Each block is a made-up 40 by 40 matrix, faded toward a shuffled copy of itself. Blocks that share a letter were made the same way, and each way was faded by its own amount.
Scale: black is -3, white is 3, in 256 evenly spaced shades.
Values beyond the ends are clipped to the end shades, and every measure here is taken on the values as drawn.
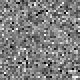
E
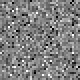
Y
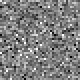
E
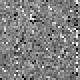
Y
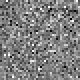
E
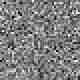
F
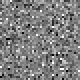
Y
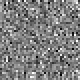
F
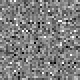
E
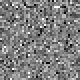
E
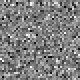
E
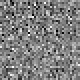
F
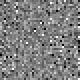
Y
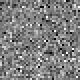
E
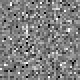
Y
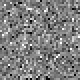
Y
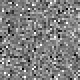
Y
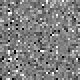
Y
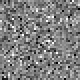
Y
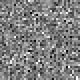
E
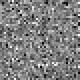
Y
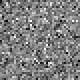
E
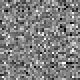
F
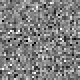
E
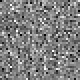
Y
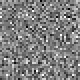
F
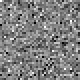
E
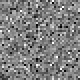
Y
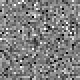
Y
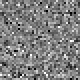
E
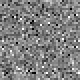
E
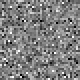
E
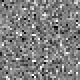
Y
